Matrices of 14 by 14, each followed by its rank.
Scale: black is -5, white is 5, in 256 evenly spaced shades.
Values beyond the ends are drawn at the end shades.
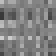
two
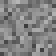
full rank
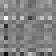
two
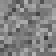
full rank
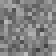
full rank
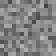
full rank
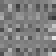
two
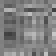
two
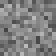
full rank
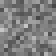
full rank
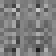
two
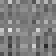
two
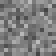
full rank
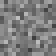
full rank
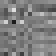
two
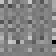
two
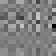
two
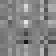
two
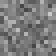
full rank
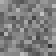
full rank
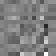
two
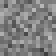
full rank
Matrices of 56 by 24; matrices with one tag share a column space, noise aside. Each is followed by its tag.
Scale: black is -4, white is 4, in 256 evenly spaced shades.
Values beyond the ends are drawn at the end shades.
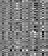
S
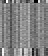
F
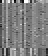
F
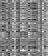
S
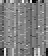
F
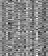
S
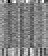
F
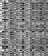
S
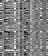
S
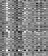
S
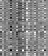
S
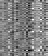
S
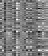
S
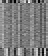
F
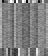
F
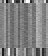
F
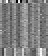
F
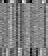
F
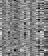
S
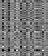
S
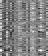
S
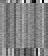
F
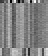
F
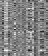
S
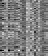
S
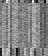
F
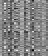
S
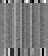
F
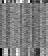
F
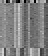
F
